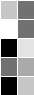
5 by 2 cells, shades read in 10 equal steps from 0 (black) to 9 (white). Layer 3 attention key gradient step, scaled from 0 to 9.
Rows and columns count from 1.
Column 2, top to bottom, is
4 4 8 6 7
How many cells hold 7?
2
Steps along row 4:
up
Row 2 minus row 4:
5 -2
